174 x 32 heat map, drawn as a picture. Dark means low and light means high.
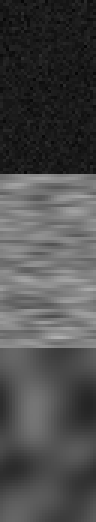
It is made of 3 by 1 panels. Panel 1,1: very low, fine-grained, faint in contrast. Panel 2,1: middling, streaked across. Panel 3,1: low, smooth.
